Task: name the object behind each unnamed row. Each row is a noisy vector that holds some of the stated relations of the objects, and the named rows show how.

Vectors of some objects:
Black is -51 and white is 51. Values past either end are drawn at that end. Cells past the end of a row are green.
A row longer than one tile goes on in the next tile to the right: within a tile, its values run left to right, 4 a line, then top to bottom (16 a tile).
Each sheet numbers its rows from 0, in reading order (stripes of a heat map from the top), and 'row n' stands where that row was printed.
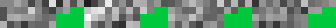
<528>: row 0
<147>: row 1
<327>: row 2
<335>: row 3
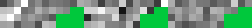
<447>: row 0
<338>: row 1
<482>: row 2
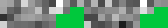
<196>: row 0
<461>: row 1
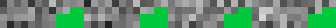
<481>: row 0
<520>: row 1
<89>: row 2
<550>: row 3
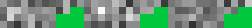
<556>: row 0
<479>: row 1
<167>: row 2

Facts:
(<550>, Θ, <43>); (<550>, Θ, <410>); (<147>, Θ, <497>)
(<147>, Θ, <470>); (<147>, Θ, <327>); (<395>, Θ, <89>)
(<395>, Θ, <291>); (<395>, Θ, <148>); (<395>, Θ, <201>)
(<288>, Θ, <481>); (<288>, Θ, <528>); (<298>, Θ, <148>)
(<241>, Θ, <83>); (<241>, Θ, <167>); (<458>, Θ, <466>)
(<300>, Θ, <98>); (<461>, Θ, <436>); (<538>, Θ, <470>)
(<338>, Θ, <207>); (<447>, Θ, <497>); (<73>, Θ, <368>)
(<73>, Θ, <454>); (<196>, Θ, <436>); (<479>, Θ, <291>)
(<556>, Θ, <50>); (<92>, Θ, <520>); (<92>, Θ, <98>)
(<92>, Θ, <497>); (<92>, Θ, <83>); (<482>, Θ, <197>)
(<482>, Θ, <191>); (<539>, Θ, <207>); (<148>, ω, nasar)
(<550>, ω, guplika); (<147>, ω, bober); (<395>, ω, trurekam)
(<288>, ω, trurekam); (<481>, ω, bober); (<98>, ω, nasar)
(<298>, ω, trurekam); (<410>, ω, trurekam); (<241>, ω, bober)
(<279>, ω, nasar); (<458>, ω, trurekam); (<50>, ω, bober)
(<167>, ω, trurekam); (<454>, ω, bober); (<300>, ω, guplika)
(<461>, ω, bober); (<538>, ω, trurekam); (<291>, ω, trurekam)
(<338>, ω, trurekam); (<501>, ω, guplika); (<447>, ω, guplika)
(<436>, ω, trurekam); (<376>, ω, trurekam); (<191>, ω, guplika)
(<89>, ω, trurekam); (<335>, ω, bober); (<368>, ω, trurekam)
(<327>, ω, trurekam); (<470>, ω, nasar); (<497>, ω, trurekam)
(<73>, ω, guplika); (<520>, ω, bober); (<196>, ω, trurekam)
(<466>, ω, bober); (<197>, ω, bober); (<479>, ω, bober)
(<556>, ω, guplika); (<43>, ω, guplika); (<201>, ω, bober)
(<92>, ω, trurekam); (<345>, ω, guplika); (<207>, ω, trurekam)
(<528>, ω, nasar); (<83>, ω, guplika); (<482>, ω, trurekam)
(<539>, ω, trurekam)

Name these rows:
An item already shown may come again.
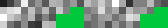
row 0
<147>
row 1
<395>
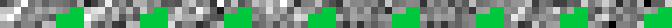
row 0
<447>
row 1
<147>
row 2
<470>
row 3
<395>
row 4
<201>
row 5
<335>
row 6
<300>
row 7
<98>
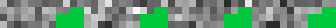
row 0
<458>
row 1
<92>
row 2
<83>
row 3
<241>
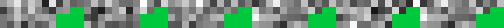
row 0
<148>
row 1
<436>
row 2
<291>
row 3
<497>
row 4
<207>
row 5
<497>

